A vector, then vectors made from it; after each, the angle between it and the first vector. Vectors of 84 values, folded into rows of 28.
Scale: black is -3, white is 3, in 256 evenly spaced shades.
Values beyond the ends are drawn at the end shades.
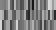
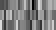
partly aligned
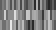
partly opposed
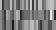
partly aligned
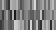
orthogonal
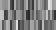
nearly parallel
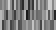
nearly parallel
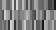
partly opposed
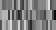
orthogonal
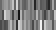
partly opposed
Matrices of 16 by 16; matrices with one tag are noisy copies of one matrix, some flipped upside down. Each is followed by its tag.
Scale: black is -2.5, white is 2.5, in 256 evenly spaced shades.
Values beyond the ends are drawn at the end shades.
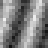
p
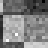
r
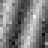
p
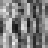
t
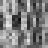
t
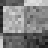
r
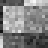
r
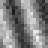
p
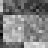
r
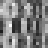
t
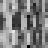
t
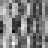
t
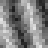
p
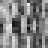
t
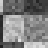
r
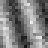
p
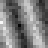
p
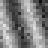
p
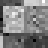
r
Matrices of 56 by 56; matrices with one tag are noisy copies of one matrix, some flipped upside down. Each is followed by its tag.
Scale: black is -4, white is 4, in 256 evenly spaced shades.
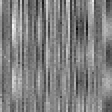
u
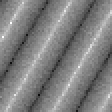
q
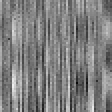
u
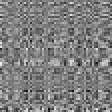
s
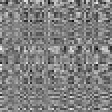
s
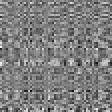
s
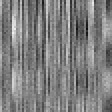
u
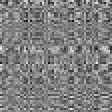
s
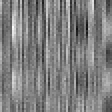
u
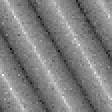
q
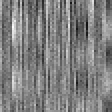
u
